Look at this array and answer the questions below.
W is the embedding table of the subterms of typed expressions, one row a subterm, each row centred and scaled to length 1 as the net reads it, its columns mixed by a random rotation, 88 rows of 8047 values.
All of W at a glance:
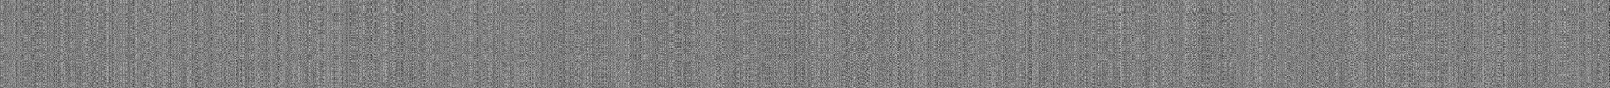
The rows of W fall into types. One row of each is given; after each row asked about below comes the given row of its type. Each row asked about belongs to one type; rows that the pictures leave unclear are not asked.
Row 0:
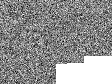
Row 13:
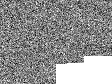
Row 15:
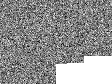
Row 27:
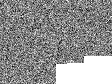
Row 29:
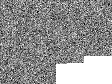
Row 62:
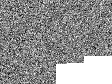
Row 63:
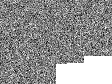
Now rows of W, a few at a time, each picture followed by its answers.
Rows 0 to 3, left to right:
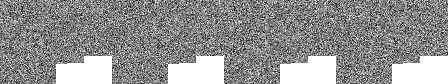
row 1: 62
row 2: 62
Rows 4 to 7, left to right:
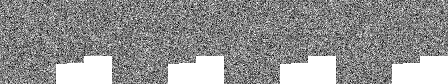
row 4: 27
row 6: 15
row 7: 0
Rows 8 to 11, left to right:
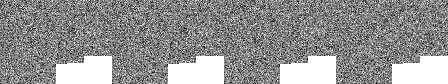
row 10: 63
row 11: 62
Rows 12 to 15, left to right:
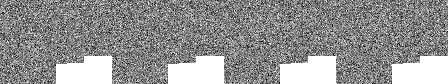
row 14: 15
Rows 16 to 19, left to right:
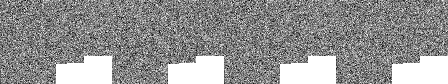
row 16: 62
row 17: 27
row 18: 62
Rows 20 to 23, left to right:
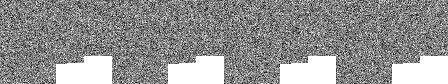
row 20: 13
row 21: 13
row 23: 62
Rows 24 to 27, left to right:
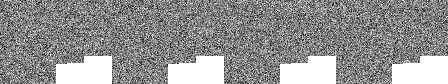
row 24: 15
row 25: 63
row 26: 29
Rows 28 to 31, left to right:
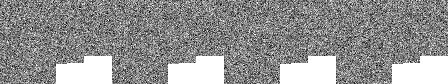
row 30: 15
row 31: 27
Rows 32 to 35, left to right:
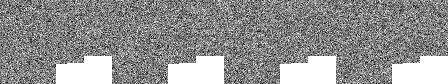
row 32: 63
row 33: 15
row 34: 0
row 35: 62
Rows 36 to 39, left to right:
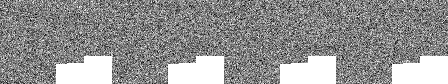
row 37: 62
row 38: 13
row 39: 27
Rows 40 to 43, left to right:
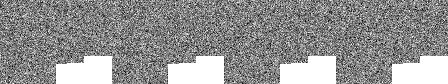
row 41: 0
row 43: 27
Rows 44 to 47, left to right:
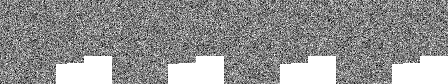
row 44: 63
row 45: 13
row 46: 27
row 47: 27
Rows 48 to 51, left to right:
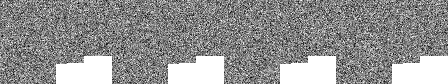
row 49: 63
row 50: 63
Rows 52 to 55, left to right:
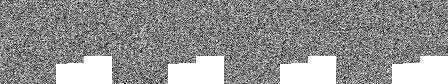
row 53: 0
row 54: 27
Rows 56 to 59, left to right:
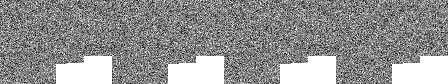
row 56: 13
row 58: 13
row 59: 62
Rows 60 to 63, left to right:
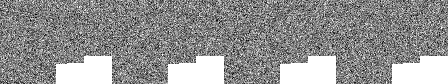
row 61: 27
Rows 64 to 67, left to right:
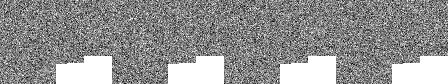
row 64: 63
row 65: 0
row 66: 63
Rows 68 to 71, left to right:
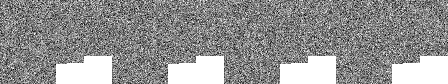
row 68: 29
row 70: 0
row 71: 13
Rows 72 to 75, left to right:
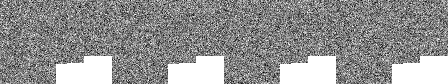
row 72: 0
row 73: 0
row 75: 15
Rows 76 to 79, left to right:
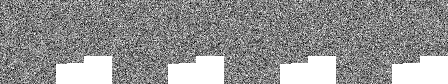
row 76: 29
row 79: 13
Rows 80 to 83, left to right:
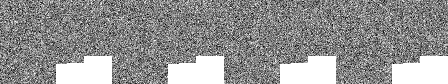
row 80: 62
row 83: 27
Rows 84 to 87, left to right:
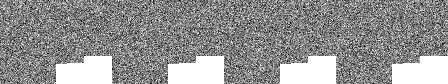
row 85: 15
